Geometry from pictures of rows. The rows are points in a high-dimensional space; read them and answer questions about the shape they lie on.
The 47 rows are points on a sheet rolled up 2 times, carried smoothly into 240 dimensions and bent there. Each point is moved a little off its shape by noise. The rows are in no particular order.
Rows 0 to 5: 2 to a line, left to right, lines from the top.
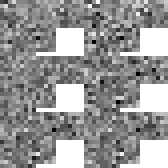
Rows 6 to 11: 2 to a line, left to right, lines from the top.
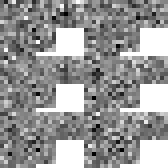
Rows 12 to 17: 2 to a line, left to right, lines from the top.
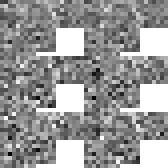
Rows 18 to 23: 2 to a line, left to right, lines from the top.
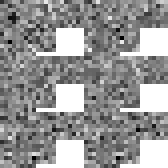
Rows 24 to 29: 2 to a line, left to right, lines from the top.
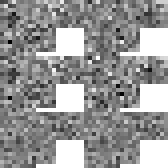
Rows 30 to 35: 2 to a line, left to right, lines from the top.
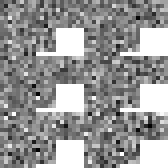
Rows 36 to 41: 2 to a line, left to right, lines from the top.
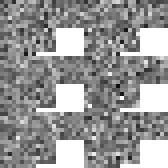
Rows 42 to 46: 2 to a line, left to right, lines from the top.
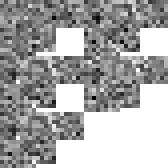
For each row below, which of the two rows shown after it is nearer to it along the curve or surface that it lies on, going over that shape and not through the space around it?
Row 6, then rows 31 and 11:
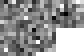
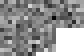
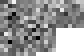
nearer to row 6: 11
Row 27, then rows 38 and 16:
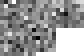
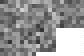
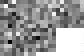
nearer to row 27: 16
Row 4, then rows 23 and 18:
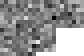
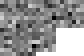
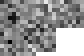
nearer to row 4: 23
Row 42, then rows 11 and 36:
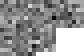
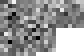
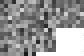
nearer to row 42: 36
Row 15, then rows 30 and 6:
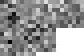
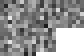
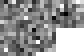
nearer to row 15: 6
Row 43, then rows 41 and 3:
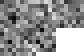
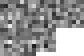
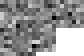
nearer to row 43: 41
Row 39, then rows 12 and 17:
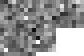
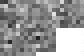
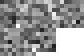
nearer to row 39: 12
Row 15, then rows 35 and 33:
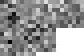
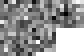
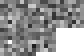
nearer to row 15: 35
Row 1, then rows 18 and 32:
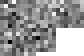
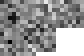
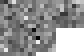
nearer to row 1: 18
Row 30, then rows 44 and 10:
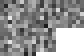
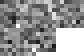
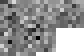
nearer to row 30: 44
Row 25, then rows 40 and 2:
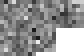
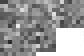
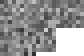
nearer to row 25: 40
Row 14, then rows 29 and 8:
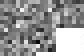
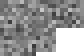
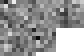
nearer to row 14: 8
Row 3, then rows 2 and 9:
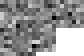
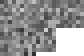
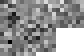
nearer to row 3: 2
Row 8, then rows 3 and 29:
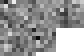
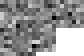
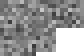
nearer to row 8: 3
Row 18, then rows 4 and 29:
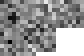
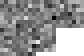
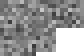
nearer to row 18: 4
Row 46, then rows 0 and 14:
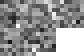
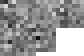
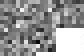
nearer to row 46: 14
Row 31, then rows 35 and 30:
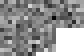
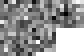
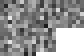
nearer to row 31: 30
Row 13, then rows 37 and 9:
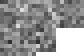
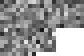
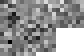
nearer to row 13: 37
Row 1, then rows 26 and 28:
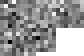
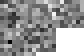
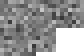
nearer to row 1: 26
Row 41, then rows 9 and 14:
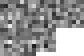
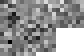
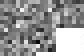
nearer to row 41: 14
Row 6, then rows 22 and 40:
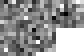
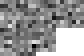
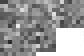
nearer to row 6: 22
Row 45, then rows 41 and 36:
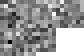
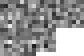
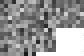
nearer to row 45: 36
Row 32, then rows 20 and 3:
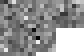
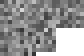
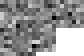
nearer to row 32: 3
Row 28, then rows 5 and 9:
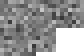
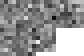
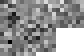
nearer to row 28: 5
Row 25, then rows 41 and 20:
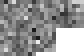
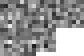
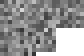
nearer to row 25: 41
